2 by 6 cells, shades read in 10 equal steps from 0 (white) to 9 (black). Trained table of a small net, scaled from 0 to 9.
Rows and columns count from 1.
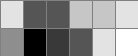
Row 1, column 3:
6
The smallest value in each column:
1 6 6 2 1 0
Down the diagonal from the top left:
1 9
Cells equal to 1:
3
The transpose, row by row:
1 4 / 6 9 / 6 7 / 2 6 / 2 1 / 1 0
